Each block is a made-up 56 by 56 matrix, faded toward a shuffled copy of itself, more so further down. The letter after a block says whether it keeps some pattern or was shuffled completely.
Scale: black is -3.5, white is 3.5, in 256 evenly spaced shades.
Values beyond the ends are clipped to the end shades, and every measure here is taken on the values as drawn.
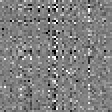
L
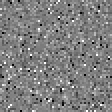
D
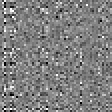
L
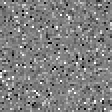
D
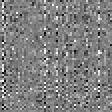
L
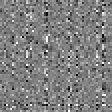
L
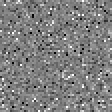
D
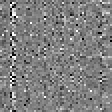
L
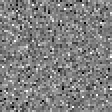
D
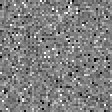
D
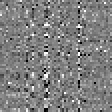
L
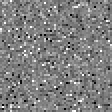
D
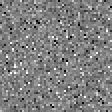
D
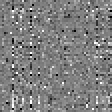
L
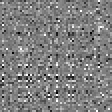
L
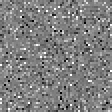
D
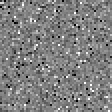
D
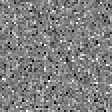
D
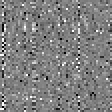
L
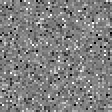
D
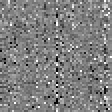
L
